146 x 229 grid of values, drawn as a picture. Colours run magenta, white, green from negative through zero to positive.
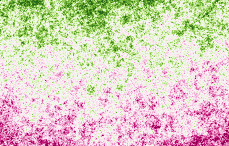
There is an overall slope up to the top. Overall the values sit about 50% of the way up the scale. There are no regular stripes. The field is mottled with small blotches. No single row or column stands out from its neighbours.
